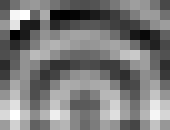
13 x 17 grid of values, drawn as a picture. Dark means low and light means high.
Roughest part: top left. Odd rows or columns: none. Histogram: bell-shaped. Rings: centred on the bottom middle. Odd patch: rougher, in the top left. Ninth with the lowest average: top middle.
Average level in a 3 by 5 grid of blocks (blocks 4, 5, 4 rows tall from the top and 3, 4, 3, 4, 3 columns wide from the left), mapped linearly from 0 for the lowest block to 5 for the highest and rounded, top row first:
21001 | 12221 | 53135
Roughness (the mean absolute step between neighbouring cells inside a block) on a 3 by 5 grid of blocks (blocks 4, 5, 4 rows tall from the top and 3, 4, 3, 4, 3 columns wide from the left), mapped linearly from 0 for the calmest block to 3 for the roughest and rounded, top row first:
32111
11011
11011
